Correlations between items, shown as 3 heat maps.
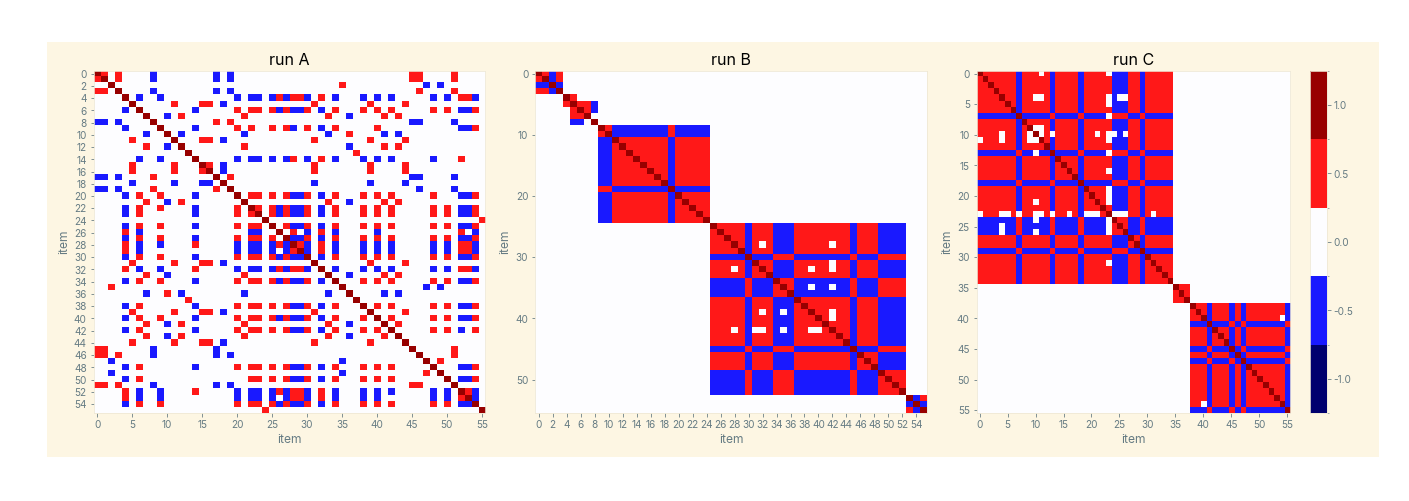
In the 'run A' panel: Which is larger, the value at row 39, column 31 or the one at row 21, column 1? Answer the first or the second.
the first
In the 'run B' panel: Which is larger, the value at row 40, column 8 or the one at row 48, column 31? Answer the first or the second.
the second
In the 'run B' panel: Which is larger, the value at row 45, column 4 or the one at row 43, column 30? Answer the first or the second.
the first
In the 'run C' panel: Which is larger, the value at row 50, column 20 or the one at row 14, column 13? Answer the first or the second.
the first
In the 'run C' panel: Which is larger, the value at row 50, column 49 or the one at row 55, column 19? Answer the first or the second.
the first
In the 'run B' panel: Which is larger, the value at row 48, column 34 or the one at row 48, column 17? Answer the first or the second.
the second
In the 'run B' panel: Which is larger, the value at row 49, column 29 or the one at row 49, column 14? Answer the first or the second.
the second
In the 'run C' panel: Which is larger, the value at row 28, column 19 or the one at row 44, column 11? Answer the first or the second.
the first
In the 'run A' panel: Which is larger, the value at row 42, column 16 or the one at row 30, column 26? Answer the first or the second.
the first
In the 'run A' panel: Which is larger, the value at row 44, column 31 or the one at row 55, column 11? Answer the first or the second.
the first
